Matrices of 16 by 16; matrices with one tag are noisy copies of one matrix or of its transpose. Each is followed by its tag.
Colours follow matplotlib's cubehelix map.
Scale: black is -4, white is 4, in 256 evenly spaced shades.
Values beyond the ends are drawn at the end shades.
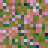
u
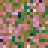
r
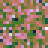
r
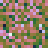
u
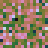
r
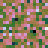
r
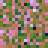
u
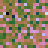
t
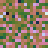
t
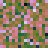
u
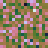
u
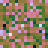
u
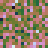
t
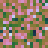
r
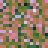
u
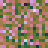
u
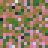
t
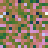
t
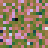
r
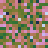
t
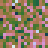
t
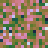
r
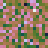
u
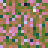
u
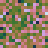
t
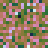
r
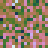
t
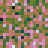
t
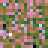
u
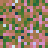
t
